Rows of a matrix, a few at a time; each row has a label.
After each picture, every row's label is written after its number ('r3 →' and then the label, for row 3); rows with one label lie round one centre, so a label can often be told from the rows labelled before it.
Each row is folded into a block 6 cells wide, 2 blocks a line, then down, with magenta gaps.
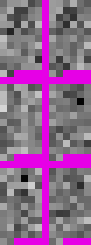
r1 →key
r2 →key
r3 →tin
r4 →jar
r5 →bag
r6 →jar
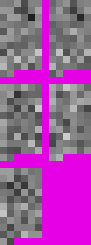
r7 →jar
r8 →jar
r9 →key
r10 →tin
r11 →key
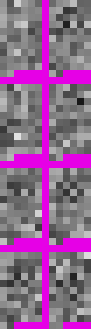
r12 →tin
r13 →key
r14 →tin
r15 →jar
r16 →key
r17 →key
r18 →key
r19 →bag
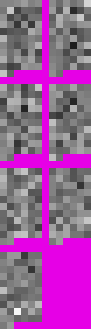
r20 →key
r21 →bag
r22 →bag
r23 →key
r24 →tin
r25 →jar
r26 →jar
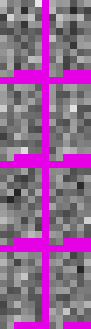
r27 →bag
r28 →bag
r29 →tin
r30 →tin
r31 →key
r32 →jar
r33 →tin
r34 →jar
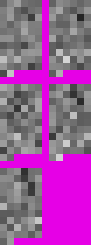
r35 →jar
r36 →jar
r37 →key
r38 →jar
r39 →jar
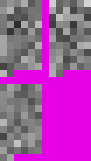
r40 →key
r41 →bag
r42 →jar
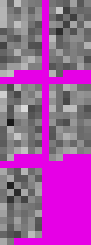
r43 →tin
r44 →key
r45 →tin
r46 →tin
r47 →key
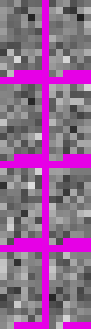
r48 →jar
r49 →jar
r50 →jar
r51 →bag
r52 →bag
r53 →key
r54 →tin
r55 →tin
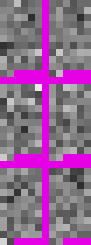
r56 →jar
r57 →jar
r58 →bag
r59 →tin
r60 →key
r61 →jar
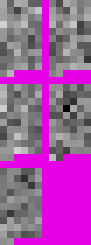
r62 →tin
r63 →tin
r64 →tin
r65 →key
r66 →jar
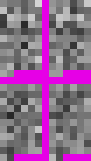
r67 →bag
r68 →bag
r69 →key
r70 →key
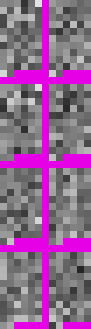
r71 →bag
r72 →key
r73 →bag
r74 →key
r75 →jar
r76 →tin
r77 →tin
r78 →jar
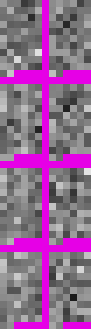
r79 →jar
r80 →key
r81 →tin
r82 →key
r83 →tin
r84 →bag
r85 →tin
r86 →bag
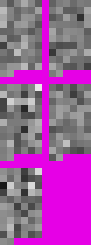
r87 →tin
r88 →jar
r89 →bag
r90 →jar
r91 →bag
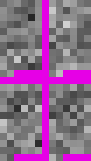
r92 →jar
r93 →tin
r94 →key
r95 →key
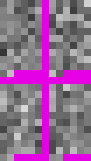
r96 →jar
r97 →bag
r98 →tin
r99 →tin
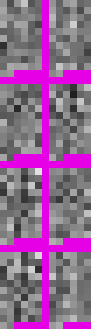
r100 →tin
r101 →tin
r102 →key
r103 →bag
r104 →bag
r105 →key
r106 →bag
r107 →tin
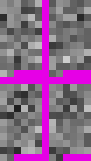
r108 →bag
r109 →jar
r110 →key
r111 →key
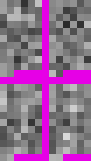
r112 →bag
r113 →key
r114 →tin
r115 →tin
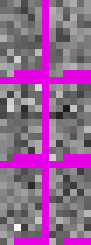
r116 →jar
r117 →tin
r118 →bag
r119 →key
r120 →jar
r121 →key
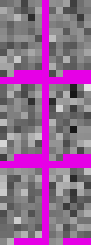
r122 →jar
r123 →jar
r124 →jar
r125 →bag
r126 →tin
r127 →bag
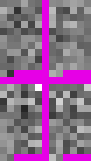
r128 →key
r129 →tin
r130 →bag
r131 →bag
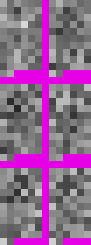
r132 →tin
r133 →key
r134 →key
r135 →bag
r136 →key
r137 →key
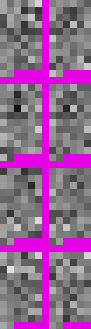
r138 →bag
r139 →key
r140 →key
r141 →key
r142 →jar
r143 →jar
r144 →bag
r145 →bag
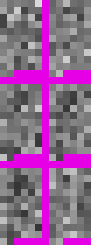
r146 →bag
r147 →jar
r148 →key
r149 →key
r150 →key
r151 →tin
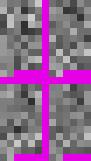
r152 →bag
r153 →jar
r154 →jar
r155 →jar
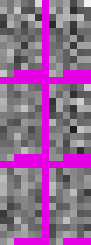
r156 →bag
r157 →bag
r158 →tin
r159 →bag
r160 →tin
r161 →tin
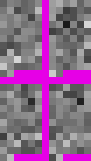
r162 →jar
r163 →key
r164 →jar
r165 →jar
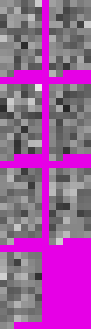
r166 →bag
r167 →key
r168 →bag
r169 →key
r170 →jar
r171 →tin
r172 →tin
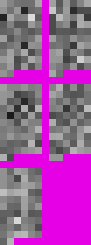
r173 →bag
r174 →bag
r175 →key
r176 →key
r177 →tin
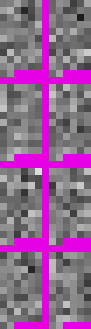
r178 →jar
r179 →jar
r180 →tin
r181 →tin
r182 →bag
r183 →bag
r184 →jar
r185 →tin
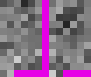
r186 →jar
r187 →key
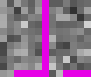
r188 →tin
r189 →jar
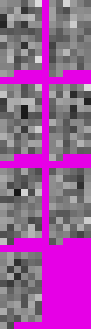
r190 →bag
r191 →tin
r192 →bag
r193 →bag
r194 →key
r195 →jar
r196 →key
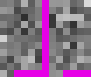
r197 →key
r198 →bag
